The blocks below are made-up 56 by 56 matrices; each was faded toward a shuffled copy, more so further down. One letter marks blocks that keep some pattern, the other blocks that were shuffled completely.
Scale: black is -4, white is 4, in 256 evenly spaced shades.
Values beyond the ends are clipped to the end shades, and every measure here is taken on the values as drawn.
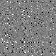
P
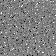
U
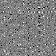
P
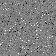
U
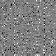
P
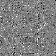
P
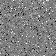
U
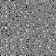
P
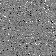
U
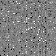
P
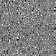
P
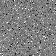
U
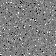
U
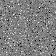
U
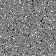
U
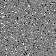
U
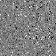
P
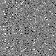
P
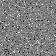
U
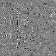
P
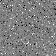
U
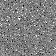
U
